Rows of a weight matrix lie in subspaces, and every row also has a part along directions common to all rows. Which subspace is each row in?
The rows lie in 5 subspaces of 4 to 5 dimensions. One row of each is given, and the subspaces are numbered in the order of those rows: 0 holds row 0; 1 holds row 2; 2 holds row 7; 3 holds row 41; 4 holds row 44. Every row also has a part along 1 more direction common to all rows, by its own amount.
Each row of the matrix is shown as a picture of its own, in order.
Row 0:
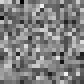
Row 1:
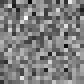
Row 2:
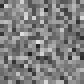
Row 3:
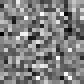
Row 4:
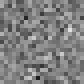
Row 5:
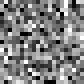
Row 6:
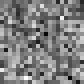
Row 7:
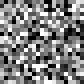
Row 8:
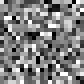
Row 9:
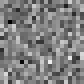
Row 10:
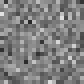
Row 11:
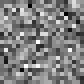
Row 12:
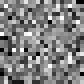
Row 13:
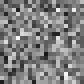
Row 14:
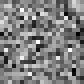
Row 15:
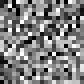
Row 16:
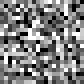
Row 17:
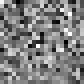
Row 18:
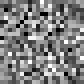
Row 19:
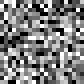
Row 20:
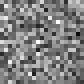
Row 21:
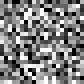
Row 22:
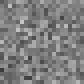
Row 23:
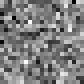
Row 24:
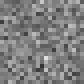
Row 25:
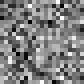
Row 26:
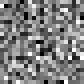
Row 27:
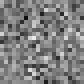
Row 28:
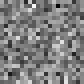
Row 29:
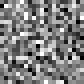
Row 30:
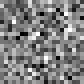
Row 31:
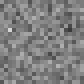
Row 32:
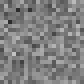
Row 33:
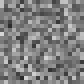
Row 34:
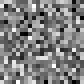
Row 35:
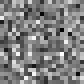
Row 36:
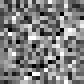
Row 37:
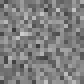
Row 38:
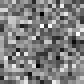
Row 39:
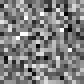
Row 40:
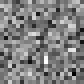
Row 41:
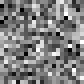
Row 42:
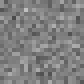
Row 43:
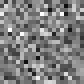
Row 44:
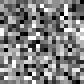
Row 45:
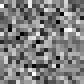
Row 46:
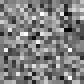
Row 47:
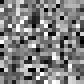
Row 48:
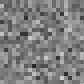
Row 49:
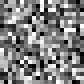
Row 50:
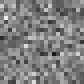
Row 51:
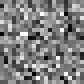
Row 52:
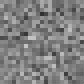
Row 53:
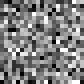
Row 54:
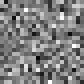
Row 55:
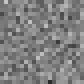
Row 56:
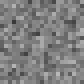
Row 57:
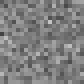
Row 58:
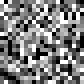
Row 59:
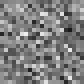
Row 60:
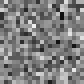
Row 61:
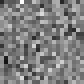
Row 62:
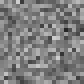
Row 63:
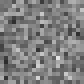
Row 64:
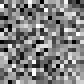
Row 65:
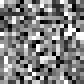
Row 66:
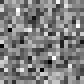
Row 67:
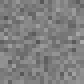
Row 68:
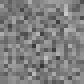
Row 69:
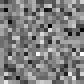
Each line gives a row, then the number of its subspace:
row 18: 3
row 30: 3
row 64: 3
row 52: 3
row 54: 2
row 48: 0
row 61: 0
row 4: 4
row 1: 4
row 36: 1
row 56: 3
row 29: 1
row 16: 4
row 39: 1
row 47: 4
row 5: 2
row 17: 0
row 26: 1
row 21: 0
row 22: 4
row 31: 4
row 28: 1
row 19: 3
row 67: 3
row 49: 1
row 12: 2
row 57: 2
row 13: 1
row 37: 1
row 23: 2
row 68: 3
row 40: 3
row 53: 1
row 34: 1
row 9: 1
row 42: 2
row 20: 3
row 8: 2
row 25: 0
